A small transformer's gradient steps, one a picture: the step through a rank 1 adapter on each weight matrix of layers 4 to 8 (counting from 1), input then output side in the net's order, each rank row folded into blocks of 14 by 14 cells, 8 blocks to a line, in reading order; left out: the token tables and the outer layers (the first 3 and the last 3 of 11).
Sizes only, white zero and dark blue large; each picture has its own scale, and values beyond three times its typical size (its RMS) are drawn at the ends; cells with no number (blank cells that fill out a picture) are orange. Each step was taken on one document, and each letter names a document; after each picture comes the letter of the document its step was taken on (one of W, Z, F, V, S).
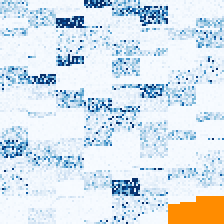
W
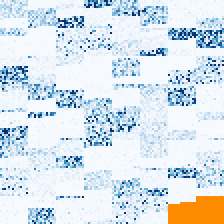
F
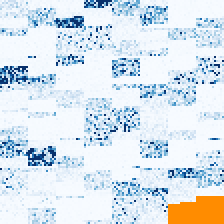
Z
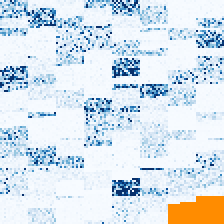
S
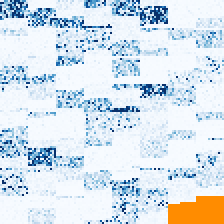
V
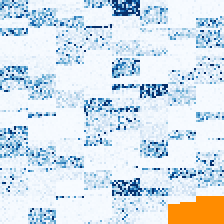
S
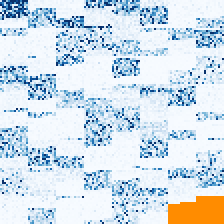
V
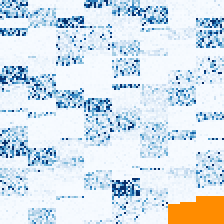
F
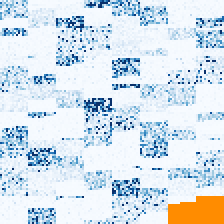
W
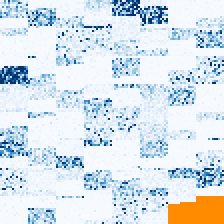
Z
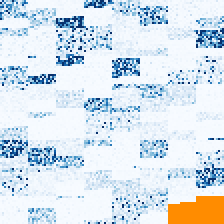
W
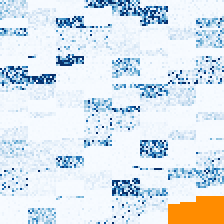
W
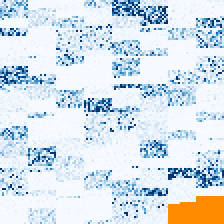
F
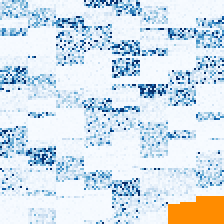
V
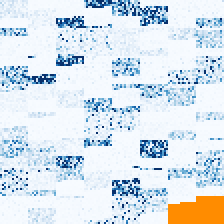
W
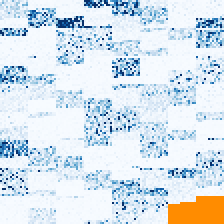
F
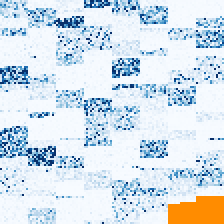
S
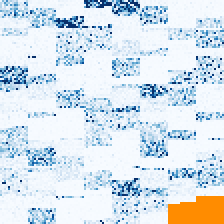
V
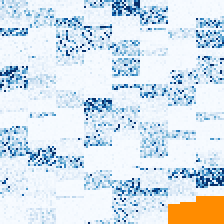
S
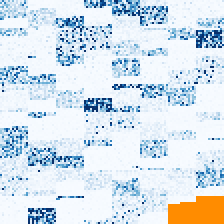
W
